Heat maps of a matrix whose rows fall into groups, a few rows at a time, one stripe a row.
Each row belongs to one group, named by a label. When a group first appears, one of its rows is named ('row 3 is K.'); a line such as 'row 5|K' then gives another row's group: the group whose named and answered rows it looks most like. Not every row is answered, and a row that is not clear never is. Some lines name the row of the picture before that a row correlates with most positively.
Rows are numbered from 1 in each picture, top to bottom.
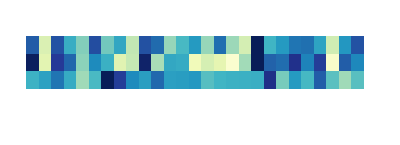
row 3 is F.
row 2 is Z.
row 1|Z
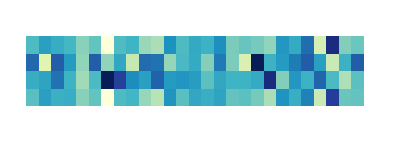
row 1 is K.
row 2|Z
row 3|F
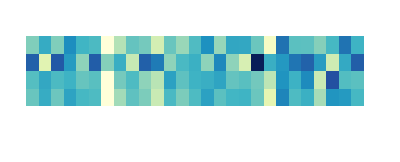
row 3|K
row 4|K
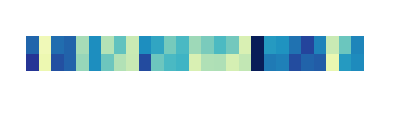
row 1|Z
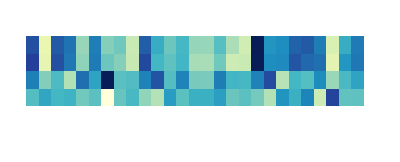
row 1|Z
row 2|Z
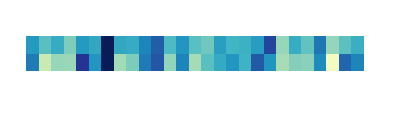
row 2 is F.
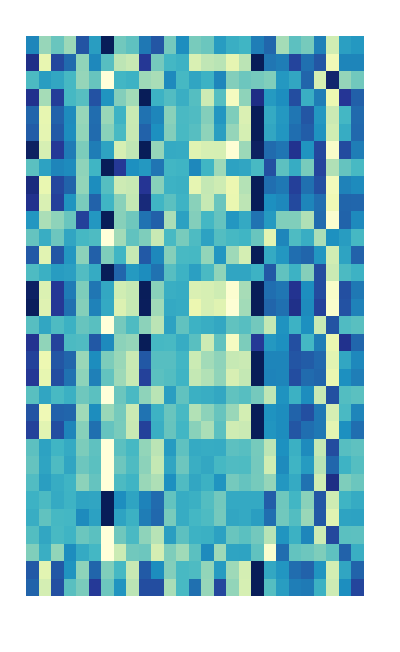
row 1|F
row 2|Z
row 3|K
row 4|Z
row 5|Z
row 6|Z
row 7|Z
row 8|F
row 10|Z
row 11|F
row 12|K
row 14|F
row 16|Z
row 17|K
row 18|Z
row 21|K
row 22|Z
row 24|K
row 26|K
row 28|F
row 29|K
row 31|Z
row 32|Z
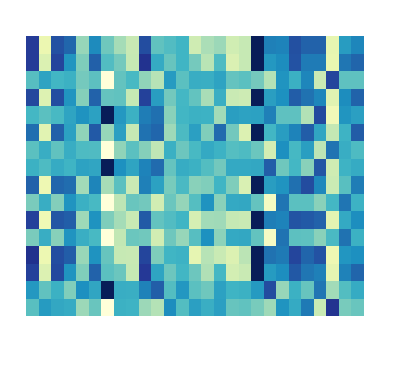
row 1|Z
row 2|Z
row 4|Z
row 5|F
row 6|Z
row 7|K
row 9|Z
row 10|K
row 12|K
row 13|Z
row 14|Z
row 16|K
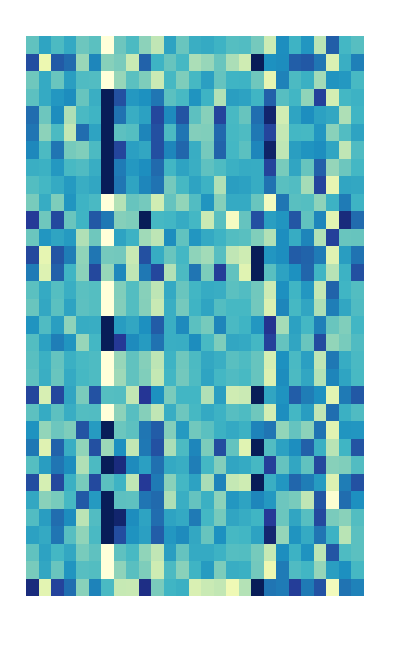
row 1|K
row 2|Z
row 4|F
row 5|F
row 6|F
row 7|F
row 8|F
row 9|F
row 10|K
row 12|K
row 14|Z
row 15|K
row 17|F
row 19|K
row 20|K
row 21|Z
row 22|K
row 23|F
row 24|Z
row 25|F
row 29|F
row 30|K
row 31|K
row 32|Z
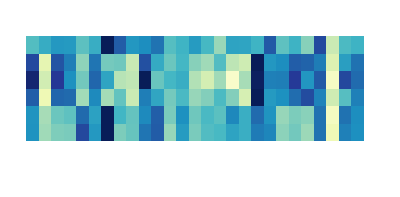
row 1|F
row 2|Z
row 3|Z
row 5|F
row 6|F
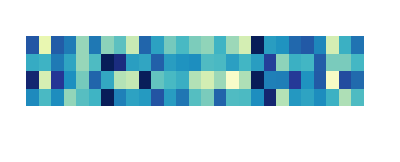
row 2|F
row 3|Z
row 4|F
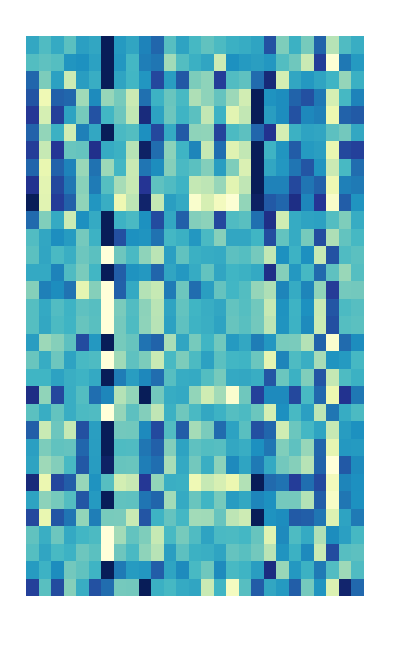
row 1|F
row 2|F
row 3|F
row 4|Z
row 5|Z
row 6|F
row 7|Z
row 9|Z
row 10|Z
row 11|F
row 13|K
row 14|F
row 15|K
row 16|K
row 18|F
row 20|F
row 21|Z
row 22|K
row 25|F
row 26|Z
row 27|F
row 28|Z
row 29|K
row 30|K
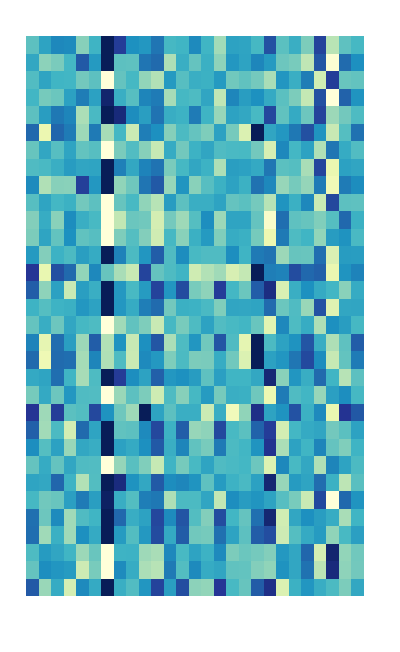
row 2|F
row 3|K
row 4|F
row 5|F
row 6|Z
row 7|K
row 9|F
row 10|K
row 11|K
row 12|K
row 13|F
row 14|Z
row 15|F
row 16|F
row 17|K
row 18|Z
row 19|Z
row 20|F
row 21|K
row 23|F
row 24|F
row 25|K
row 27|F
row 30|K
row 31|K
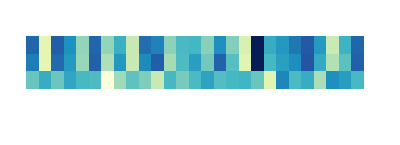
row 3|K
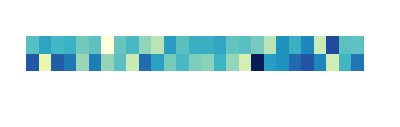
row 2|Z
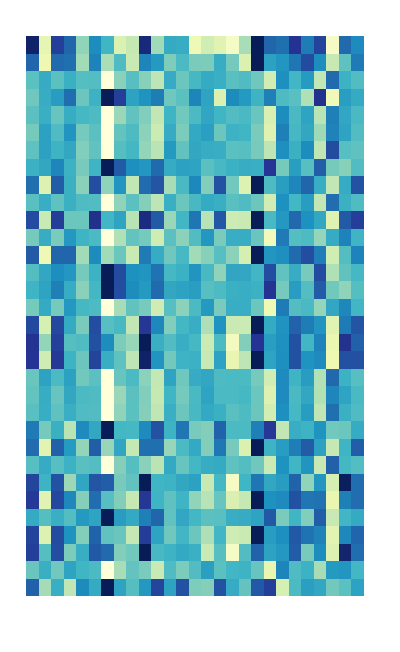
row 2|Z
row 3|K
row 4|F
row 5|K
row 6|K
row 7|K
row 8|F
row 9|Z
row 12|K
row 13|Z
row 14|F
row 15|F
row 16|K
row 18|Z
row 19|Z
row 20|K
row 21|K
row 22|K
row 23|F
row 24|Z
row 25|K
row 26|Z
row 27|Z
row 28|F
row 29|Z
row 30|Z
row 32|F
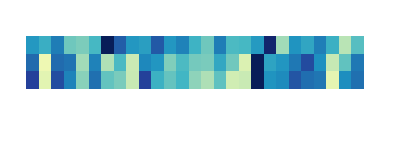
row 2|Z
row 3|Z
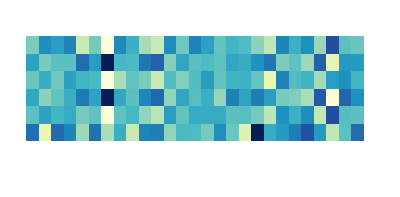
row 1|K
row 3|K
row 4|F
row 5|K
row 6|Z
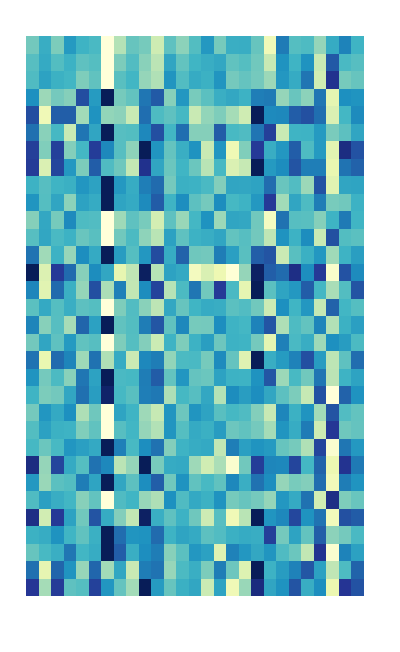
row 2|K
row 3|K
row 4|F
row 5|Z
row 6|F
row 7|Z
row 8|Z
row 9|F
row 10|F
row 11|K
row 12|K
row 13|F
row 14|Z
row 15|Z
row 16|K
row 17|F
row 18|K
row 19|Z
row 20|F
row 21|F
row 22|K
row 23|K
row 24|F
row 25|Z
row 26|F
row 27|K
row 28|Z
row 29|F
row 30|F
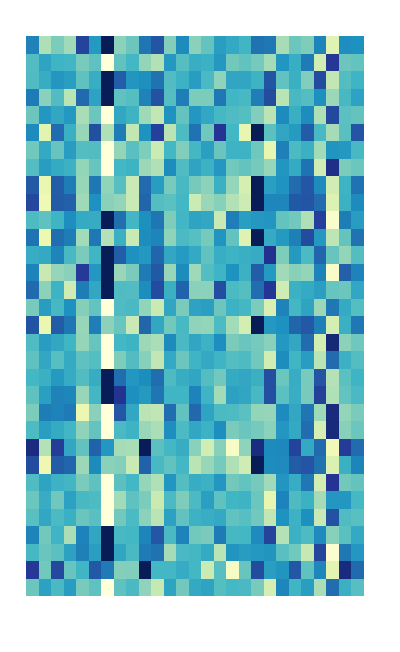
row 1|F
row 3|F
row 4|F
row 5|K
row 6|Z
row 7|K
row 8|K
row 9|Z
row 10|Z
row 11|F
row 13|F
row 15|F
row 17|Z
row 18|K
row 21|F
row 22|K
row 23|K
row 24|Z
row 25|Z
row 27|K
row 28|K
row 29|F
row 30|F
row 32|K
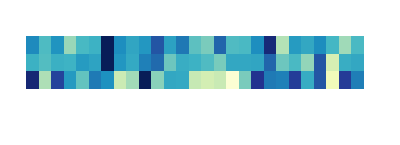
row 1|F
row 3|Z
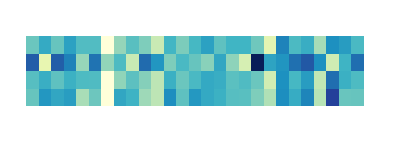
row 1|K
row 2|Z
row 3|K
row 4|K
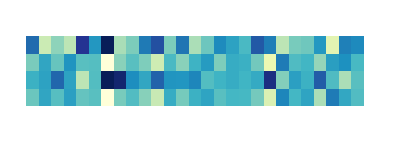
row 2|K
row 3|F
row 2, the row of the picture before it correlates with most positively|1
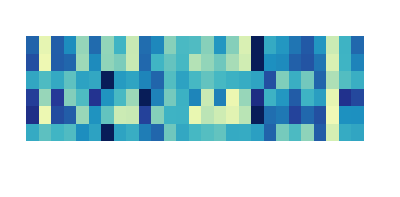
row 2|Z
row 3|F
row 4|Z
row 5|Z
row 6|F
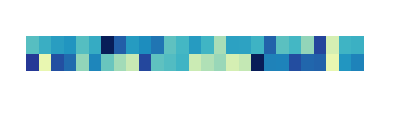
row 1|F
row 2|Z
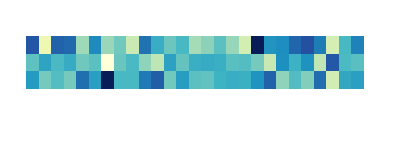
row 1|Z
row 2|K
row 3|F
